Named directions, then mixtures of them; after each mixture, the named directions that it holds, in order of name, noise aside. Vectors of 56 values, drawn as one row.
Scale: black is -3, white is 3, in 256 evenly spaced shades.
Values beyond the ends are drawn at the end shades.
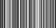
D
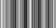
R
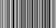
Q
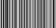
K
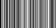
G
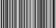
K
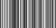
D, G, R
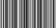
K, R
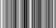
R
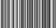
G, Q, R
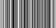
K, Q, R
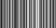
D, K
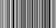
Q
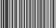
K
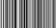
K, R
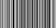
Q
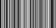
G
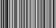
K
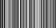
D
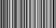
D, K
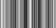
R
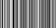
D, Q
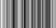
Q, R
